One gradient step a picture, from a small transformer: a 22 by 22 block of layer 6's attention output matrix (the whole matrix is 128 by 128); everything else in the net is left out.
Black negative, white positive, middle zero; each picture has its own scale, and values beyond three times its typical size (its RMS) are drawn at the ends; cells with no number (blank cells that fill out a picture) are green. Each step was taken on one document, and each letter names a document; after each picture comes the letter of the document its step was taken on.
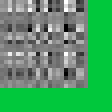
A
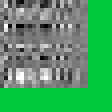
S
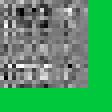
S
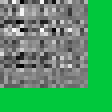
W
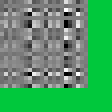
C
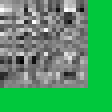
A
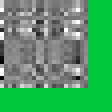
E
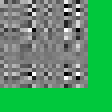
C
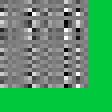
C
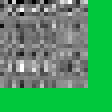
W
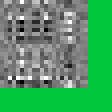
S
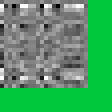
E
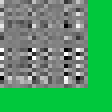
C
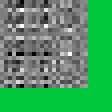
W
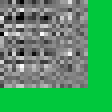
W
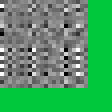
C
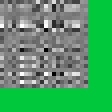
E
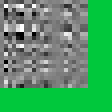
S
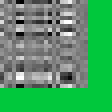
A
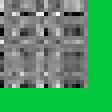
E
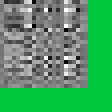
A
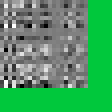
S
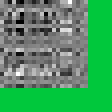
W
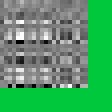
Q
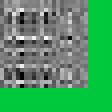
W
